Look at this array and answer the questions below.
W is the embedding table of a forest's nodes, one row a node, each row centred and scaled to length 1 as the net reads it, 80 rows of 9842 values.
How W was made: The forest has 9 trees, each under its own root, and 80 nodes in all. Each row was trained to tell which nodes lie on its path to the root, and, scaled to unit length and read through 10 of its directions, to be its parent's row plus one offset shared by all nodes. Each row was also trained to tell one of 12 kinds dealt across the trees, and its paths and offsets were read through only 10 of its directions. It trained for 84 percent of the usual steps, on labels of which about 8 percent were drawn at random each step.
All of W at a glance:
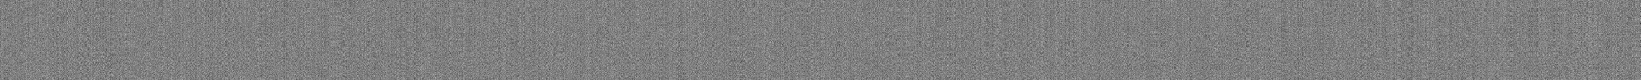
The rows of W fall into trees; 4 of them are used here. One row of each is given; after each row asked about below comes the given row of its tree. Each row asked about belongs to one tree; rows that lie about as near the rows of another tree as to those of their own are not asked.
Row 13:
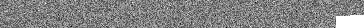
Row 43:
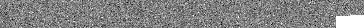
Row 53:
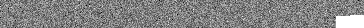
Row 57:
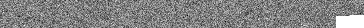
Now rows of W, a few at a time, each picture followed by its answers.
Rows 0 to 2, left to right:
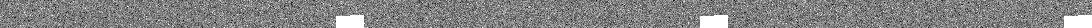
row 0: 43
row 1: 57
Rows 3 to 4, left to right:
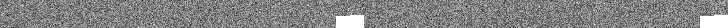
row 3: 13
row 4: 43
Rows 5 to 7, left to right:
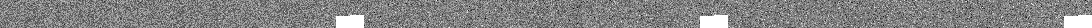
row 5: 43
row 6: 43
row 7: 53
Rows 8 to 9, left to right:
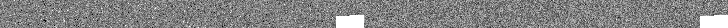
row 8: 57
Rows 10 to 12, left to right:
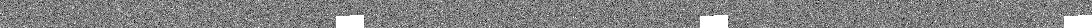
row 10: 57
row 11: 57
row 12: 13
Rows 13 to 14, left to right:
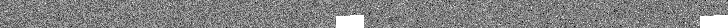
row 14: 43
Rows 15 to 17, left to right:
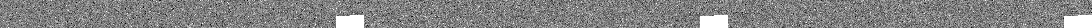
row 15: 57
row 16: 57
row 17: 13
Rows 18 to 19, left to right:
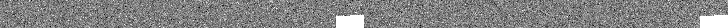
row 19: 43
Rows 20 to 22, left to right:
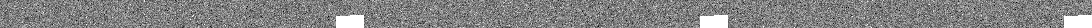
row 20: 43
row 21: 57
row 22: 43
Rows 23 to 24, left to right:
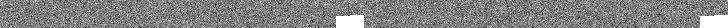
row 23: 57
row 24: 53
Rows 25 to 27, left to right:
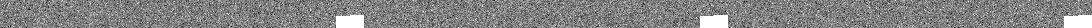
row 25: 43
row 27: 53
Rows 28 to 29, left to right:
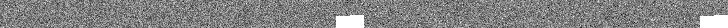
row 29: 57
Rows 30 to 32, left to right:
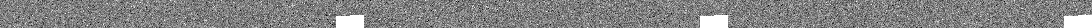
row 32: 13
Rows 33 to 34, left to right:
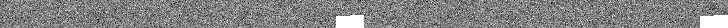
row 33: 57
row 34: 57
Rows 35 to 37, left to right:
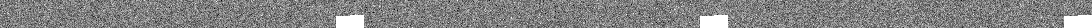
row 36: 43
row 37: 57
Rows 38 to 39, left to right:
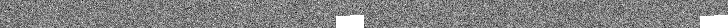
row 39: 43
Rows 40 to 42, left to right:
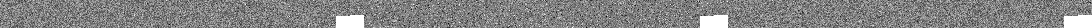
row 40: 53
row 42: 57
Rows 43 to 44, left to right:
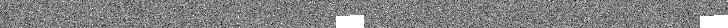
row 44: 57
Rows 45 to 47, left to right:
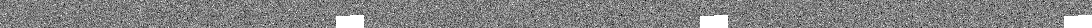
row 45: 57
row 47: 13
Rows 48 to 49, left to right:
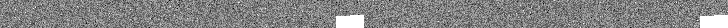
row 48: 13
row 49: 43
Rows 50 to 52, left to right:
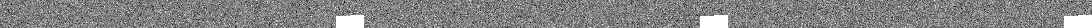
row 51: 57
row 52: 53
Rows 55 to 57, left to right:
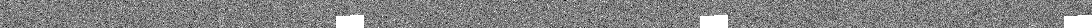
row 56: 53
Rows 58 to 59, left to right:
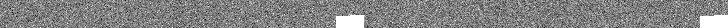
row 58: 43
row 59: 43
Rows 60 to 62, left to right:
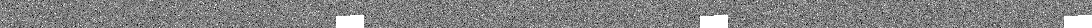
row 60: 53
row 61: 57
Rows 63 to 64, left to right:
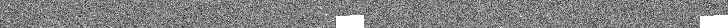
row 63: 43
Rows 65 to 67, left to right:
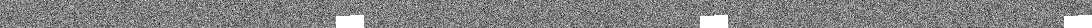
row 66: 53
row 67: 53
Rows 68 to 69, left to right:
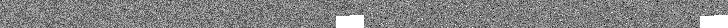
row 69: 53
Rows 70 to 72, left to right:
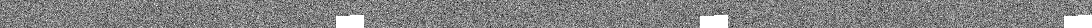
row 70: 43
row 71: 57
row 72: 43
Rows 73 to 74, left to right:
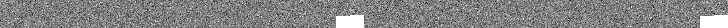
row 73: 53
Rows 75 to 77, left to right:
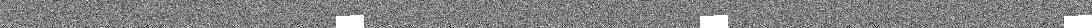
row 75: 57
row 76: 57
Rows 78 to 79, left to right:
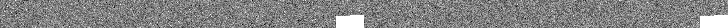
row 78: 43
